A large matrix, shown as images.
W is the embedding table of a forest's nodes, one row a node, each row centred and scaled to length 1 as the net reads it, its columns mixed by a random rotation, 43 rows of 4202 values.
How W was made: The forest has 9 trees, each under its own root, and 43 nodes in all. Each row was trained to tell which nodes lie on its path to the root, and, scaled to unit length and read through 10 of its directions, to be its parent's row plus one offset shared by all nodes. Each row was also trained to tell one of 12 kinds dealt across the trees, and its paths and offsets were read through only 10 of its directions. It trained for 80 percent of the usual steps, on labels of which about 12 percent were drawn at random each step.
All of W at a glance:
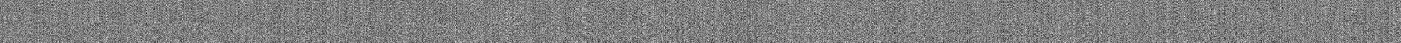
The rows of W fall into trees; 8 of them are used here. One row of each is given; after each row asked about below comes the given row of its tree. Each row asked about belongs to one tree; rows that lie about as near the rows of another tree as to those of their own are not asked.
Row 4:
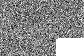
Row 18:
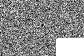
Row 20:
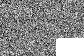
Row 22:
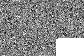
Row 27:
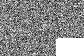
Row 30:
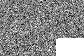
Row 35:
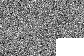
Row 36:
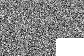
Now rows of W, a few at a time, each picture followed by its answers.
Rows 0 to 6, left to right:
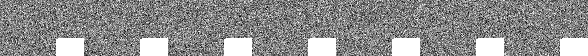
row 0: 27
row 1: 35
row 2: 30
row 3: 20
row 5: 35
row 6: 20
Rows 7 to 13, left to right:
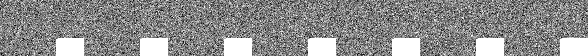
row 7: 4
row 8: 27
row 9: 27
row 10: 22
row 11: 27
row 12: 18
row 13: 22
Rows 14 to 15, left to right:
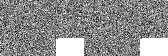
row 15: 35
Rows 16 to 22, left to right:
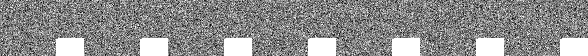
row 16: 18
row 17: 27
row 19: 18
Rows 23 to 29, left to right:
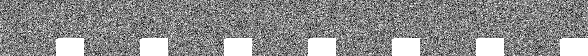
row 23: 22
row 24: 35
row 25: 36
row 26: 22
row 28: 27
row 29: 36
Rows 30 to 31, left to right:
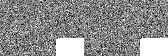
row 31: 30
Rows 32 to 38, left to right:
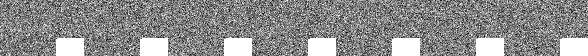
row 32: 4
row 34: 20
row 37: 22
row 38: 18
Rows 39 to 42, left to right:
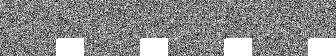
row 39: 35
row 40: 4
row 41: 30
